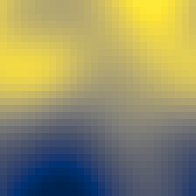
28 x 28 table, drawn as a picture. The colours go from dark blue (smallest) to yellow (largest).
No regular stripes run through it. The bottom left is the ninth with the lowest average. There are no lone odd cells. The field climbs toward the top. The ninth with the highest average is the top right.
